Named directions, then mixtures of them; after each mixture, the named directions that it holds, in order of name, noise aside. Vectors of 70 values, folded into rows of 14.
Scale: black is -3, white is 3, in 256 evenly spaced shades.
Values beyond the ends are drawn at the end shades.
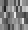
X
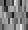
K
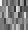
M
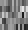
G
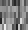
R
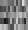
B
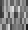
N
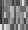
B, N, R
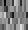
K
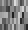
G, K, R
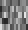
B, G, N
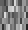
K, N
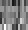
R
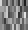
M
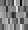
K, X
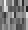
K, X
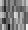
B, N, X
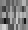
B
